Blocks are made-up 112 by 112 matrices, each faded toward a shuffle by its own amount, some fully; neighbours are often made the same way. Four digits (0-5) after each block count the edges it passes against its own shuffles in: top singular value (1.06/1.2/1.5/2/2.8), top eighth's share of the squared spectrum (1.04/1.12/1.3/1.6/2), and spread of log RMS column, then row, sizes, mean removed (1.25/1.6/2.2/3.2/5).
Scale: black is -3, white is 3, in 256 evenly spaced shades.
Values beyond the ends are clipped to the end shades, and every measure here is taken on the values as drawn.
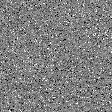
0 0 0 0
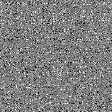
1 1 0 3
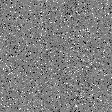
1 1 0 0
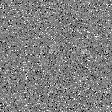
3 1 0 1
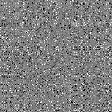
4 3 2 2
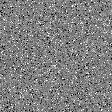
3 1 0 0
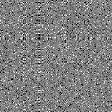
5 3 2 2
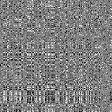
5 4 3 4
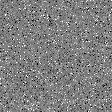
1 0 0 0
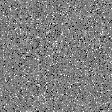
3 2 1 1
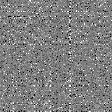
4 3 2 2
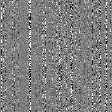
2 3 5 0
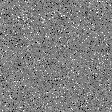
0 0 0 0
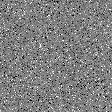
0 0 0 0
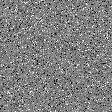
0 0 0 0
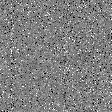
0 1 1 0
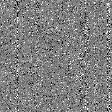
2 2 3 0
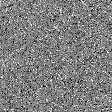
0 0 0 0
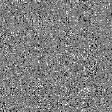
4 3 2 1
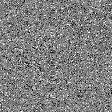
3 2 1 0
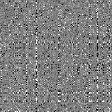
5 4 3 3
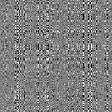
5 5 4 3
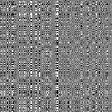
5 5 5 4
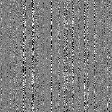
3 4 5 0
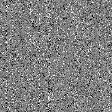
1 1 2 0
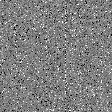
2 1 2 0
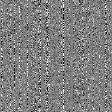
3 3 4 0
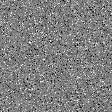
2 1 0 0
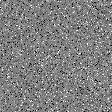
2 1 0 0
